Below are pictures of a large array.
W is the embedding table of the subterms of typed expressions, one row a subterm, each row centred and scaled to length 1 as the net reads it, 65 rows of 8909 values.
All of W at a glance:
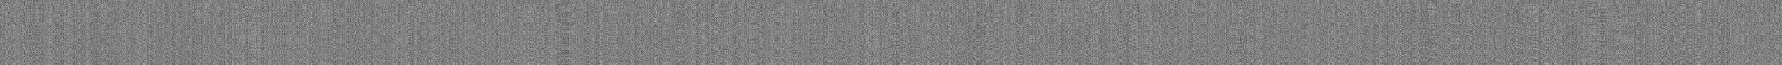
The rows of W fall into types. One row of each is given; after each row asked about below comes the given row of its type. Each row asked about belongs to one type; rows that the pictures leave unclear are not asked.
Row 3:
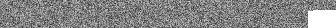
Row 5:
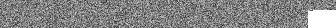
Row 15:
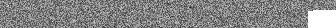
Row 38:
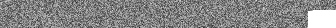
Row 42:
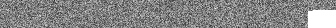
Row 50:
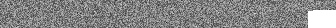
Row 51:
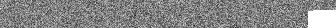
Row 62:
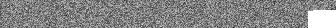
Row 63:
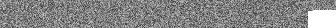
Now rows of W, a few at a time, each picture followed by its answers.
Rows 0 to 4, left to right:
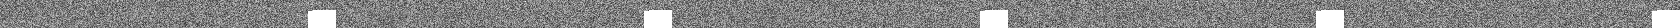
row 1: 3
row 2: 50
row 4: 62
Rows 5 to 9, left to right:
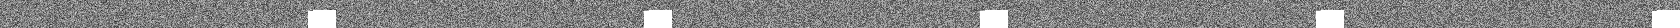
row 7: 62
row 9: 42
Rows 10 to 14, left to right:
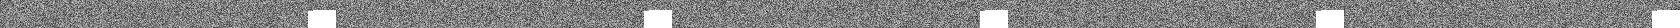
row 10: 3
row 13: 15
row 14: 62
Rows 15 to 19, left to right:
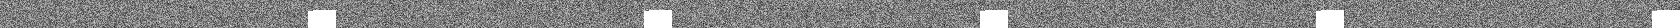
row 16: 5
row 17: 3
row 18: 42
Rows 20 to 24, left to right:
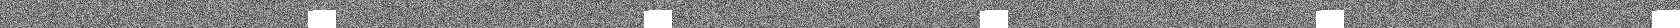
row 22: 38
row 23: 50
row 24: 38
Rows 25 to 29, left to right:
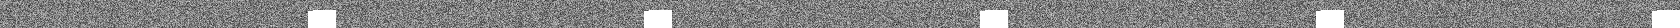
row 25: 63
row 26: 63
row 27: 15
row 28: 63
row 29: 50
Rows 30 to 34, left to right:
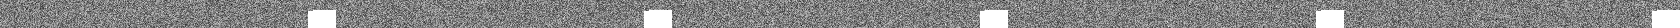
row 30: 51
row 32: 62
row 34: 15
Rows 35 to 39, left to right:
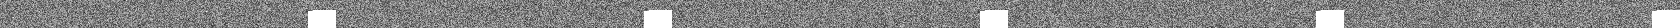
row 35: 63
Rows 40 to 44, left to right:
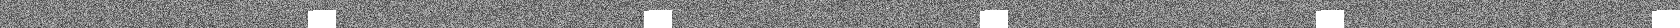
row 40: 51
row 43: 50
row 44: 63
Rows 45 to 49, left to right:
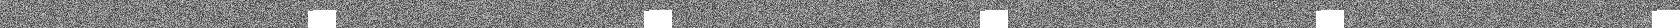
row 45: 15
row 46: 5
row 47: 51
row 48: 62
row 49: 5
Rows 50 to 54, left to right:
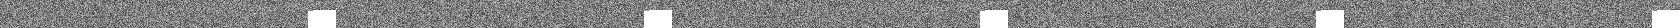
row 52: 50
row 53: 38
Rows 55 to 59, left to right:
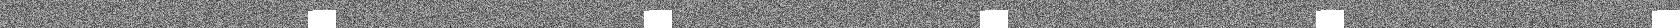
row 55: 63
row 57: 62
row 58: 42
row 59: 51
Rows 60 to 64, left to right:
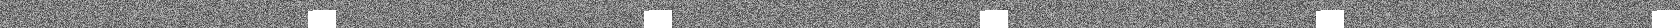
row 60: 15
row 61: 15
